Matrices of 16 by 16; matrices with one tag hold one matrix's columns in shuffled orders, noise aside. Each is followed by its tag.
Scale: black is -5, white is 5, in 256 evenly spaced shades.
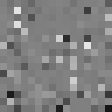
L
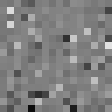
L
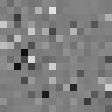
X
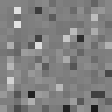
L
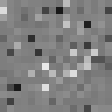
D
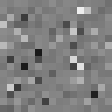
X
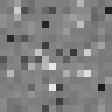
D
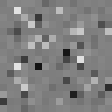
X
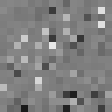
L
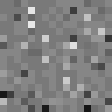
L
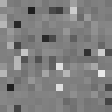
D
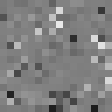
L
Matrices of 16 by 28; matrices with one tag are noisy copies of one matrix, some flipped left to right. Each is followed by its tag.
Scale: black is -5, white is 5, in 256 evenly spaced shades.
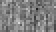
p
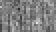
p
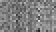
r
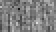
p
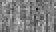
p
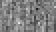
p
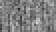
p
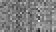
r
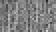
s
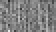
s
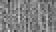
s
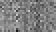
r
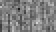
p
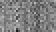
r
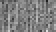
s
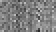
r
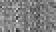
r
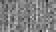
s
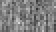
p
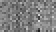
r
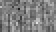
p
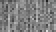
s
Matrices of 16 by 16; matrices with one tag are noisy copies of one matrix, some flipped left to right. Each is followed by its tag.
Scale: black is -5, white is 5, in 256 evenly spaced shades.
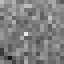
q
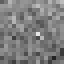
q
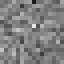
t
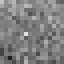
q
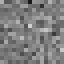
t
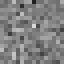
t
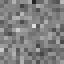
t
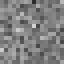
t
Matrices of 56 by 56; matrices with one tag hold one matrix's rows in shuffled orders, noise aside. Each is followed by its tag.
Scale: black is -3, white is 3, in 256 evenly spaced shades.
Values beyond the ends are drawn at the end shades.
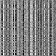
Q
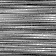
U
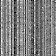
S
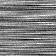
U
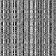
Q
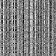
Q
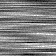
U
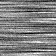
U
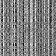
Q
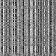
Q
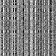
Q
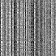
S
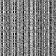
Q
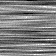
U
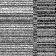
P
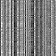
S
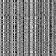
Q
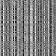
Q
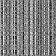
Q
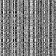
Q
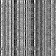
S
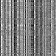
S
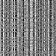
Q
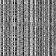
Q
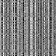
Q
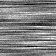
U
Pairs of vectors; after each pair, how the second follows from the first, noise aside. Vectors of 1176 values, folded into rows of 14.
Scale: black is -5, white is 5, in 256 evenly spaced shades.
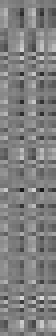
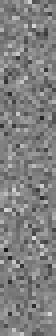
shuffled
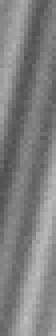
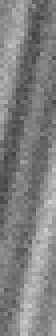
copied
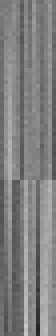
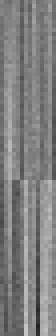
copied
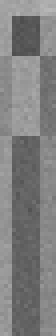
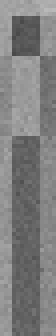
copied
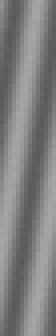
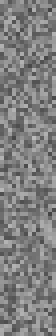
shuffled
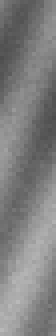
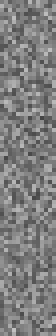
shuffled
